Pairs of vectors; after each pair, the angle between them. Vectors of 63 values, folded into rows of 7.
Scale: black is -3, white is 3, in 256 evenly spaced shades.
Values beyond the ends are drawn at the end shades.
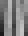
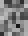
orthogonal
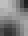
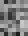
orthogonal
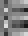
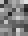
partly aligned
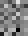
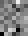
nearly parallel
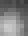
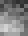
nearly parallel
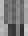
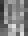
nearly opposite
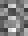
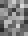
partly aligned
